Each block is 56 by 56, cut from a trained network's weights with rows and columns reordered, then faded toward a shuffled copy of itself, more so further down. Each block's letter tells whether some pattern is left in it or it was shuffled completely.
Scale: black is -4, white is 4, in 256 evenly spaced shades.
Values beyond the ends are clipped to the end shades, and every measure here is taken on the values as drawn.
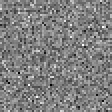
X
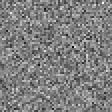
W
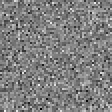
W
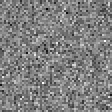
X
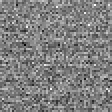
X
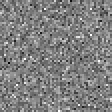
W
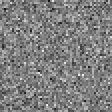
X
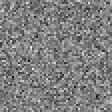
X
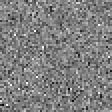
W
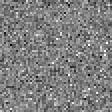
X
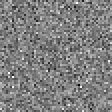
W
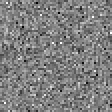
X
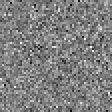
W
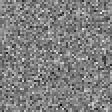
X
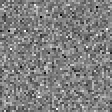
W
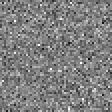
W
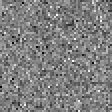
W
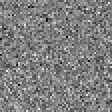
W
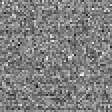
X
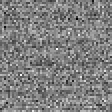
X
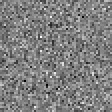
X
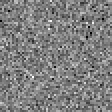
W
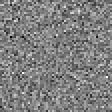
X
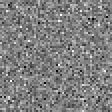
W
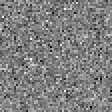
W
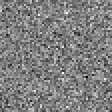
W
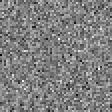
W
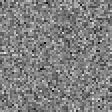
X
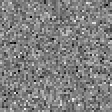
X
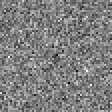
W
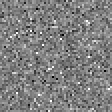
W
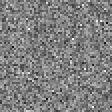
W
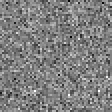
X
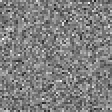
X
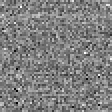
X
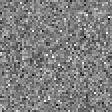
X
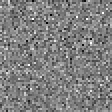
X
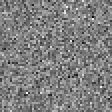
W
